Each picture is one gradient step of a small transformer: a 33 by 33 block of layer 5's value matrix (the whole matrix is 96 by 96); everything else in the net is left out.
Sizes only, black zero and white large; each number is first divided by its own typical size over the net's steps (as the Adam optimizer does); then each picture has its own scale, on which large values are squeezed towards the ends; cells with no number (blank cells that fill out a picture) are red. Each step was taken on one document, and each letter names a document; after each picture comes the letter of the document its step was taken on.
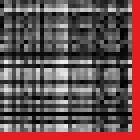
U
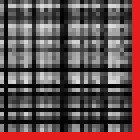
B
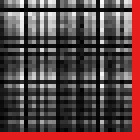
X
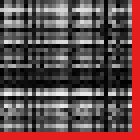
U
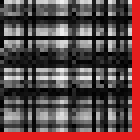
U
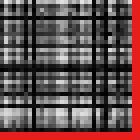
U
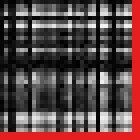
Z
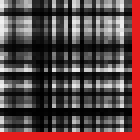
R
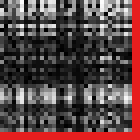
X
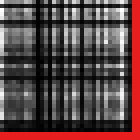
R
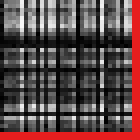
X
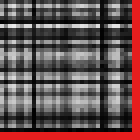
B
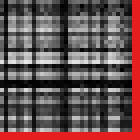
B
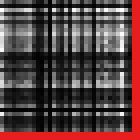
R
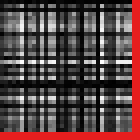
X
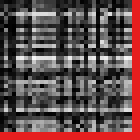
Z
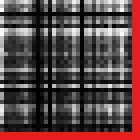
R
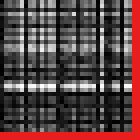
X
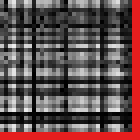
B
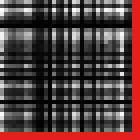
R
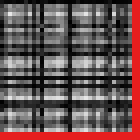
U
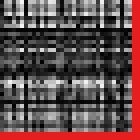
X
